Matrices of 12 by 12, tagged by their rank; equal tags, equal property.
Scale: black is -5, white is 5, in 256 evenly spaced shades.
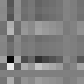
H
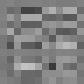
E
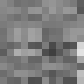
E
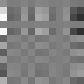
H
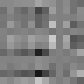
E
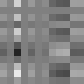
H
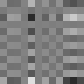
H
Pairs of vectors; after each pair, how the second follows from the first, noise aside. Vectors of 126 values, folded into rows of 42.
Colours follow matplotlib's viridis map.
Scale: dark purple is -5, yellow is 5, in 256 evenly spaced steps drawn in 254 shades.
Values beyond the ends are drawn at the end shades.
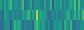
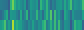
wrapped around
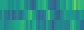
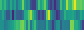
scaled up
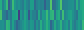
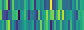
scaled up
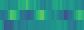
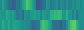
wrapped around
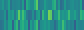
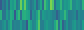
wrapped around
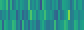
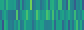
wrapped around
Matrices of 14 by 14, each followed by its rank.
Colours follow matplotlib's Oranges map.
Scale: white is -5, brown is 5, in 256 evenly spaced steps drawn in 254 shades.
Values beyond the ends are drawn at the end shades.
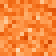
full rank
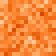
full rank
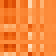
one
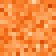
full rank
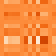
one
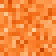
full rank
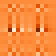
one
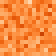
full rank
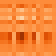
one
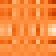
one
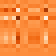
one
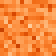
full rank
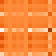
one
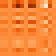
one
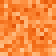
full rank
